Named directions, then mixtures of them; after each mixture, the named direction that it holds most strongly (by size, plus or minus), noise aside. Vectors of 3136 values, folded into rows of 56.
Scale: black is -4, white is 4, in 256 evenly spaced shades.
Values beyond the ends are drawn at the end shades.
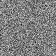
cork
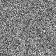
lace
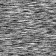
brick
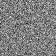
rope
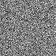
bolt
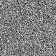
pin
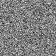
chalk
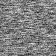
brick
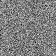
cork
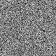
pin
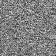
rope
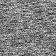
brick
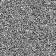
chalk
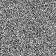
cork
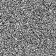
chalk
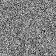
lace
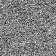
pin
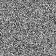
chalk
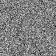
lace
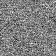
cork
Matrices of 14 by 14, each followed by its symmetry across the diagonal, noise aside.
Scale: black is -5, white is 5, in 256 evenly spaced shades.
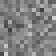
neither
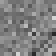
symmetric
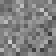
symmetric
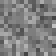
antisymmetric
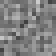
symmetric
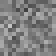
antisymmetric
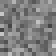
neither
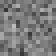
neither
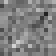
antisymmetric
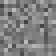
antisymmetric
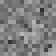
symmetric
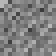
symmetric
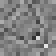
symmetric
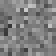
antisymmetric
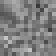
antisymmetric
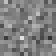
neither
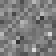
symmetric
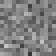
neither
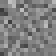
antisymmetric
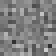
antisymmetric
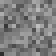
neither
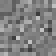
symmetric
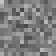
neither
